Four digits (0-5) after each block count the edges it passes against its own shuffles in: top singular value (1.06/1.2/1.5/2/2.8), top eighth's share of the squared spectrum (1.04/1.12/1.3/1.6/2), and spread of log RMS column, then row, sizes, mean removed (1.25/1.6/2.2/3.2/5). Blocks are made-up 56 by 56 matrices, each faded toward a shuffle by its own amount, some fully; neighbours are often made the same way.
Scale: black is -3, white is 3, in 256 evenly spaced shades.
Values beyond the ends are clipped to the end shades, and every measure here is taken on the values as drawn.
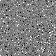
1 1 0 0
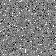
1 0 0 0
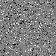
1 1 0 0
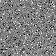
1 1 0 0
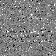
3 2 0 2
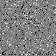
2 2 0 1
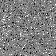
2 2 0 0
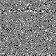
3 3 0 2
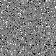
2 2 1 0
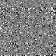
4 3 1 2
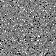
3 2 0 1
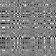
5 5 3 4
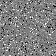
0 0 0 0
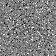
0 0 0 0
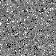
0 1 1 1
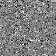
1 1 1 2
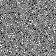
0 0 0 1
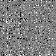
1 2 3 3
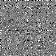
2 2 2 2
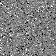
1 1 1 0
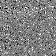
1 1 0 1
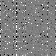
4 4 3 1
